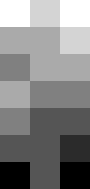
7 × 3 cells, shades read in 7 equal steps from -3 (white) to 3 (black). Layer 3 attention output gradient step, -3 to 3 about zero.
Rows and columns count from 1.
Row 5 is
0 1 1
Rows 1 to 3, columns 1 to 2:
-3 -2 / -1 -1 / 0 -1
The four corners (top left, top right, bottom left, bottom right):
-3 -3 3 3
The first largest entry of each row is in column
2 1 1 2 2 3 1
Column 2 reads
-2 -1 -1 0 1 1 1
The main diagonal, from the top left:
-3 -1 -1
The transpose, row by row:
-3 -1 0 -1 0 1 3 / -2 -1 -1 0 1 1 1 / -3 -2 -1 0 1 2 3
